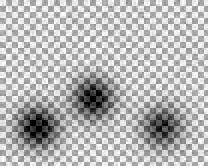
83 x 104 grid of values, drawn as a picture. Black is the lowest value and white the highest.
No row or column stands out. The ninth with the lowest average is the bottom left. Three dips sink into the field. On average the colour sits 70% of the way up the scale.
